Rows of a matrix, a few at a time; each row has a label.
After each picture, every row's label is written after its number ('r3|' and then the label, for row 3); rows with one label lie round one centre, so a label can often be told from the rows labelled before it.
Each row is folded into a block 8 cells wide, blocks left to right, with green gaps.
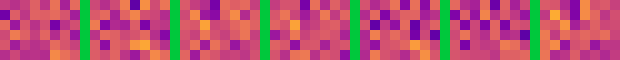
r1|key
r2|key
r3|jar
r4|jar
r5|key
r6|key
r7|jar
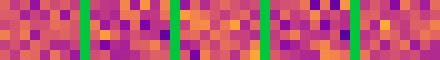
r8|jar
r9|key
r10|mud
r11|key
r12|jar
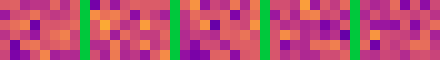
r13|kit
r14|mud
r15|kit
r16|key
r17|key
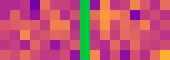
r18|jar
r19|mud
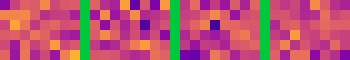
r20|mud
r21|key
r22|kit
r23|jar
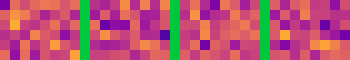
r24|mud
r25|key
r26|jar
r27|key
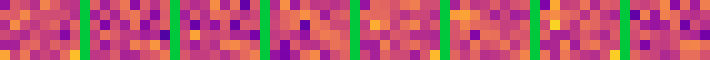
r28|mud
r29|key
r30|key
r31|kit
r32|mud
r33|mud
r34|mud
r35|key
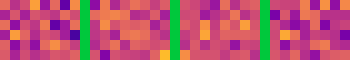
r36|key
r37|mud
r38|jar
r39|key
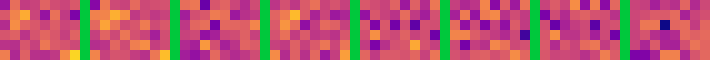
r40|mud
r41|mud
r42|kit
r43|mud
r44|key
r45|key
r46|key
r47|kit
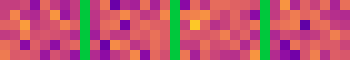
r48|jar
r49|kit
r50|mud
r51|kit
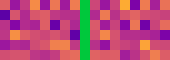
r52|key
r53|key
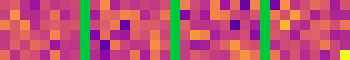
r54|jar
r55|kit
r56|key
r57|mud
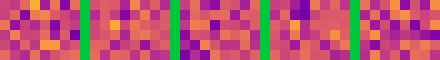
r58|key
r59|jar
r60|kit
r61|jar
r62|key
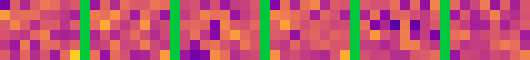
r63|mud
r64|mud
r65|kit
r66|mud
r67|key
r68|key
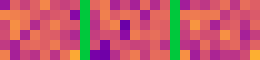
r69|mud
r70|kit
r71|mud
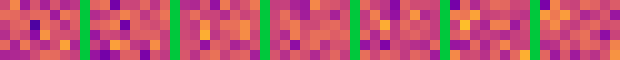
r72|kit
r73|kit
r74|jar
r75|jar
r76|jar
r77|mud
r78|mud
